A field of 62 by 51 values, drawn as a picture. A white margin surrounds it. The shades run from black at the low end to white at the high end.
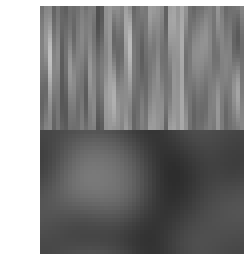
The table splits into 2 rows of 1 panel. Panel 1,1: middling, streaked downward. Panel 2,1: low, smooth.
